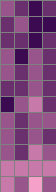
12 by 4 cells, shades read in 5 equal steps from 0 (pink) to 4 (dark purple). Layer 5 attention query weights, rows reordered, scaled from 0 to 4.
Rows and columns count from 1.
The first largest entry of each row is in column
3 3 3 2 2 1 1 2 2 2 1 2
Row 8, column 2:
3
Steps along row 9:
up down up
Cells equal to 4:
6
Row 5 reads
2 3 2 3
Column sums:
27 32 25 32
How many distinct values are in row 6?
2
